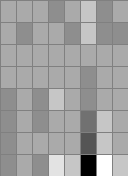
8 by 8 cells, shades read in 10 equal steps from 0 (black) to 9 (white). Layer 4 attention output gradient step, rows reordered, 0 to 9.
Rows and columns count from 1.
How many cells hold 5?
15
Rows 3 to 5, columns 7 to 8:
6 6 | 6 6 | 6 6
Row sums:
47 45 48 47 46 45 45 47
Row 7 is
5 6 6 6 6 3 7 6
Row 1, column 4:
5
